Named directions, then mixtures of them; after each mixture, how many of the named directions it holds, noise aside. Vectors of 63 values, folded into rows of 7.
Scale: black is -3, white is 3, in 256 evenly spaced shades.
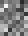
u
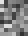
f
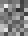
one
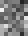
two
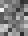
two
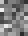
two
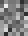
one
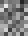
one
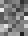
two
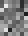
one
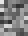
one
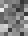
two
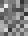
one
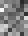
two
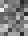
two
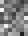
two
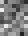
two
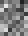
one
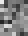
one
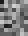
one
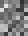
one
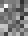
one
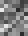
two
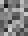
two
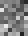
two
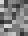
one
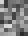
one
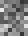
two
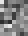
one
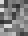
one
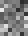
two
